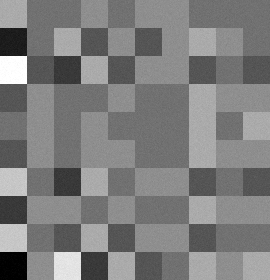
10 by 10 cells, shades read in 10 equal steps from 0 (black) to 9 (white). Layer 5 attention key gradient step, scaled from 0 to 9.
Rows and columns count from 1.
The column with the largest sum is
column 8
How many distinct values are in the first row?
3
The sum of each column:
42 44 42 46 44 42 45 49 45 45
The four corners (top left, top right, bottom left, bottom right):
6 4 0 6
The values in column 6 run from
3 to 5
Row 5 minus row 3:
-5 2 2 -1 1 -1 -1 3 0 3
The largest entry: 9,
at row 3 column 1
